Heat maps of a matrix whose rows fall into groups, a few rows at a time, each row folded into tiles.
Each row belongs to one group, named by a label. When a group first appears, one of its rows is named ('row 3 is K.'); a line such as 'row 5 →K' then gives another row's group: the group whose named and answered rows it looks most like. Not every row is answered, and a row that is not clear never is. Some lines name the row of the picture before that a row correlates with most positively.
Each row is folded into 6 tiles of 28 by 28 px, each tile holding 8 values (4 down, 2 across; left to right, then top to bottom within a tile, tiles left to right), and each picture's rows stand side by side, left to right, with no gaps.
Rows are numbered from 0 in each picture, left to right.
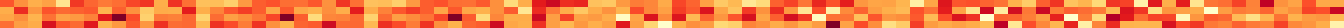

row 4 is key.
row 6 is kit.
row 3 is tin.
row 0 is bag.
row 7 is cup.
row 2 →bag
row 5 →key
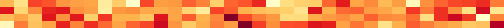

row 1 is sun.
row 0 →kit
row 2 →key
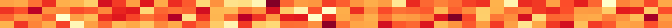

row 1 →key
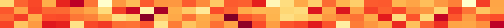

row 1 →sun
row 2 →kit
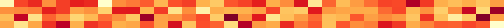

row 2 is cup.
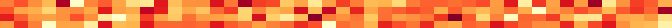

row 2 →bag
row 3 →cup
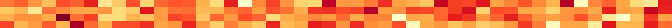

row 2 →kit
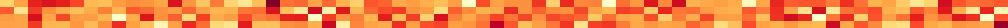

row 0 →tin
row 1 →key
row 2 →kit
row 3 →cup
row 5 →key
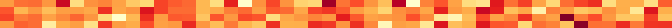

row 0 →tin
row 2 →tin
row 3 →sun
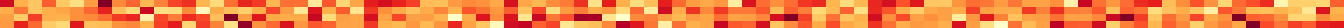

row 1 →sun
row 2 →tin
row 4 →bag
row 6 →bag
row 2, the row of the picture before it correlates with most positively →0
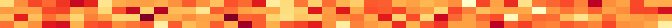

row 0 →cup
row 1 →sun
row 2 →kit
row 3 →cup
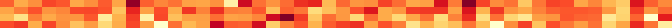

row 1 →bag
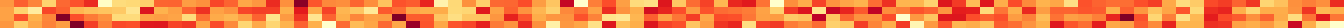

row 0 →sun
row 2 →sun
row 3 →tin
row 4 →cup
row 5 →kit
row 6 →bag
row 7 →tin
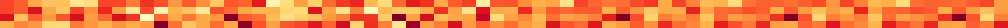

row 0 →key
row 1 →sun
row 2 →sun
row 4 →bag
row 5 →bag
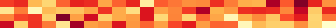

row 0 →sun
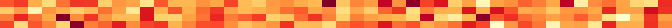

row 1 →tin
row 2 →cup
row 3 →tin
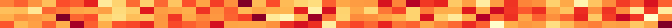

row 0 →sun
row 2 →cup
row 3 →key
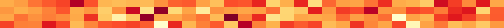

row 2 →kit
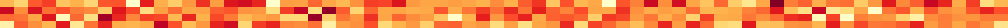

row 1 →cup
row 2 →tin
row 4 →key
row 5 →cup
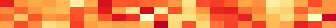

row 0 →key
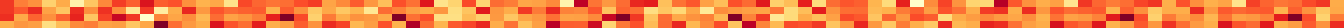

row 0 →key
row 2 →sun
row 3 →bag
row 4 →sun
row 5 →tin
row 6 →bag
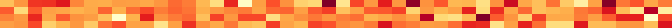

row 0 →tin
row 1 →tin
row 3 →key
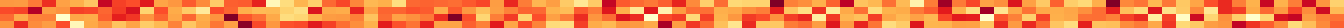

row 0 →kit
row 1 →sun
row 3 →key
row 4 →key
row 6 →key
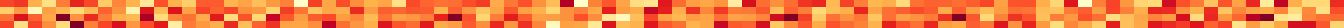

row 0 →sun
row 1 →kit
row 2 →bag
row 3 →tin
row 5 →bag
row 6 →tin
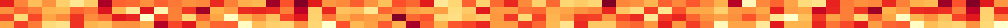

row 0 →key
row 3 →key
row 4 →tin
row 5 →kit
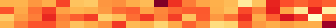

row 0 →tin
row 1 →key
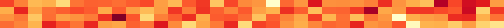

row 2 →kit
